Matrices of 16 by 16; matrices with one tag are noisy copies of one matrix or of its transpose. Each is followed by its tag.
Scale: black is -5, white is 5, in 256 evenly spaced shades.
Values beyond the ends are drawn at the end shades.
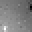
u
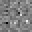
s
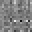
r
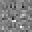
s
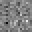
s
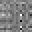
r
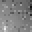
u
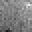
u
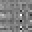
r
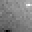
u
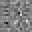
s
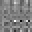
r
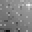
u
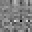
r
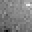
u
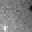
u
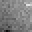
u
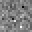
s
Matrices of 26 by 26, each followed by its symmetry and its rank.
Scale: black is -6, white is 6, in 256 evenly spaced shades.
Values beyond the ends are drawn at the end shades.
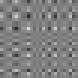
symmetric, rank one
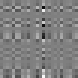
neither, rank one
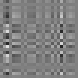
neither, rank one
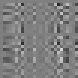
neither, rank two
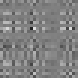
neither, rank two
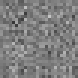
neither, rank five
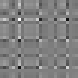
symmetric, rank one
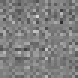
neither, rank five
